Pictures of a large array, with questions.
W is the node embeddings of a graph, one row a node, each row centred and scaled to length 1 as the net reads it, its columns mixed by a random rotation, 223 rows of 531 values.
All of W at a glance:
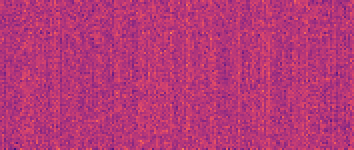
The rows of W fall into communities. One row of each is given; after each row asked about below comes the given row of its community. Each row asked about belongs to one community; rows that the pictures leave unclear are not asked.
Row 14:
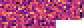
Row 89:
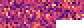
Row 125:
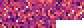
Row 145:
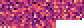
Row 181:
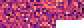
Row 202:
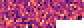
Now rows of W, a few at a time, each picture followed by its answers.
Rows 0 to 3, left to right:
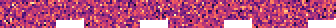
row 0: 181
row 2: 89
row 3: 89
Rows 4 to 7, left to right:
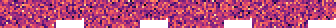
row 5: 89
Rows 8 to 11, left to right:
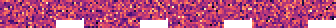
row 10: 89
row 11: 202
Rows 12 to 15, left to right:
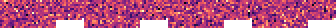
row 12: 125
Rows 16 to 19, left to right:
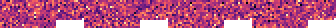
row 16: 202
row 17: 125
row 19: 145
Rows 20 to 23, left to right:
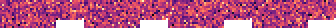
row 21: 181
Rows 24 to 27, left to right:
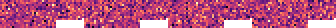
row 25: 202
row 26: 202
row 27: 125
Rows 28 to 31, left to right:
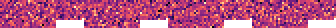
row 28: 89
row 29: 125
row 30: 145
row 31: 14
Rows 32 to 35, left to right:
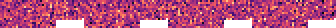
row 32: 181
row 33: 89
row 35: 14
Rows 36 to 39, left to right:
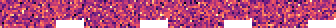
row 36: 145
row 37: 125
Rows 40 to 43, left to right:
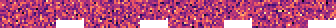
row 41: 181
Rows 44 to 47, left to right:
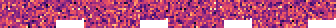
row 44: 202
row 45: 89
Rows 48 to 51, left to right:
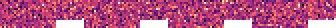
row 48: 145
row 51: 125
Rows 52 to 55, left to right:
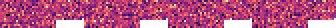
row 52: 125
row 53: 202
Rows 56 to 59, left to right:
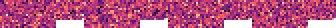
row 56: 89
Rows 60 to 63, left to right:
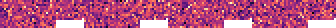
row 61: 145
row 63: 202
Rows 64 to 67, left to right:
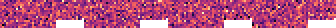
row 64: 202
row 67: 125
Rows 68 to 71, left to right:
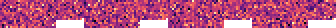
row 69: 181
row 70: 125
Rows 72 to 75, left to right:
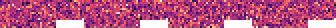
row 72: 14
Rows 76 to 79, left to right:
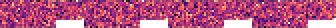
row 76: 181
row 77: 125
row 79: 125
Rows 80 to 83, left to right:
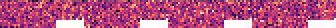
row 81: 125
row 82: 89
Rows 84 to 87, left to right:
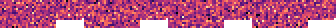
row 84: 125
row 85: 14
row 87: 202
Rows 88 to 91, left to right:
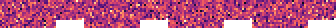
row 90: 125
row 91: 202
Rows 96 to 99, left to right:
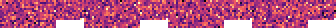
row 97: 145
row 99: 89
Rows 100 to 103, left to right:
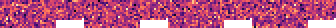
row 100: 181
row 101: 145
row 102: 202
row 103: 145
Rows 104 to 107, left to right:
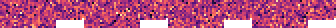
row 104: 89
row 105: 89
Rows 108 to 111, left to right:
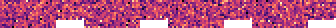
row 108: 202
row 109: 14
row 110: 145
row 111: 202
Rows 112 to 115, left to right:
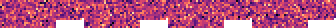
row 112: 89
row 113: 14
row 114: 14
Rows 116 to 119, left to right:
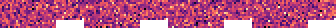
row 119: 125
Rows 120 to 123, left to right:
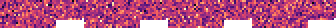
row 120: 145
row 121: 202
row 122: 125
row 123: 202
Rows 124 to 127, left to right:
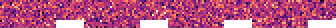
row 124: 181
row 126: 181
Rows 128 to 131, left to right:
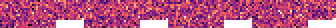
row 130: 14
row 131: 89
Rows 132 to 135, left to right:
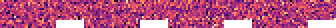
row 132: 202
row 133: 181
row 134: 181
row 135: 181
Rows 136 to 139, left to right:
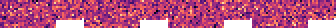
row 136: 145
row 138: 145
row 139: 125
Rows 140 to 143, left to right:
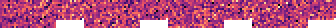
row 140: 145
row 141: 89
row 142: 89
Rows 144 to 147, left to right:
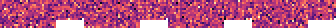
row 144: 145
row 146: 145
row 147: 181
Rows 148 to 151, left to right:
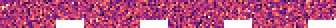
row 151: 145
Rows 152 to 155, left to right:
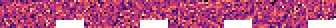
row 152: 181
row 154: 181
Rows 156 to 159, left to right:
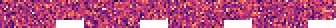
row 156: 125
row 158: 125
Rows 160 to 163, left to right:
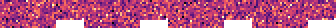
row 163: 202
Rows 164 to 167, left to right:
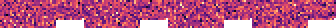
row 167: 145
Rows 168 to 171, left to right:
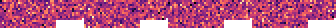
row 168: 89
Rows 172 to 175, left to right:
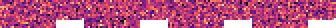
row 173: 125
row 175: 89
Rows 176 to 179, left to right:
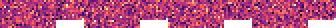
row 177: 202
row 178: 89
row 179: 89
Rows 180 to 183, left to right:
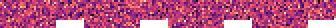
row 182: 202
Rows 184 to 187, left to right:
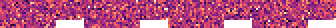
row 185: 145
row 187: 125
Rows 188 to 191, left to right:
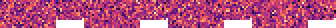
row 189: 145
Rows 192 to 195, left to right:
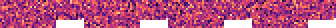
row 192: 145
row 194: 14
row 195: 181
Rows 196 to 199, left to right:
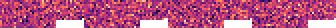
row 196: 145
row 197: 181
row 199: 125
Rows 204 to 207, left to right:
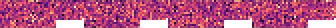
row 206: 89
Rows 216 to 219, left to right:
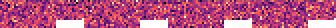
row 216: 89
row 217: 202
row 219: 145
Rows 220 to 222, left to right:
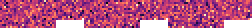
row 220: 89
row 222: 14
